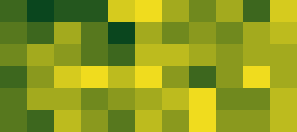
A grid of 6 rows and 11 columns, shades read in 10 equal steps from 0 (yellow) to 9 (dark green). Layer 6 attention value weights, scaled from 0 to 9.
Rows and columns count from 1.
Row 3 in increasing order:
2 2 3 3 3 3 4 4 5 6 7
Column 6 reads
0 3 2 0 3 2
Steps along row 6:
up down up up down up down up same down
